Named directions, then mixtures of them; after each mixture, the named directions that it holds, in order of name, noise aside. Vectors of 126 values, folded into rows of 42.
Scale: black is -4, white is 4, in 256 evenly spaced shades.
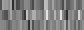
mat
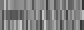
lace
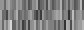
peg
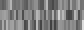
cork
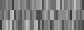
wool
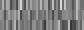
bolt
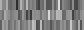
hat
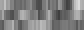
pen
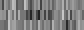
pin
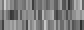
lace, pen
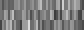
mat, peg, wool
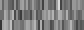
hat, wool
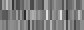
mat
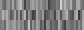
bolt, cork, mat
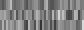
cork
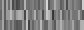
lace, mat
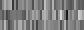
lace, mat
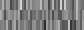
bolt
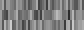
peg
